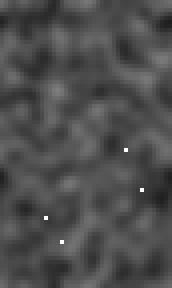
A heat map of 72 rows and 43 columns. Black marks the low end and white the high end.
On average the colour sits 30% of the way up the scale. Four lone cells stand out, each far higher than its neighbours. There is no overall slope. The texture is blotchy. The halves do not mirror each other. The values are skewed, with a long tail toward high values.
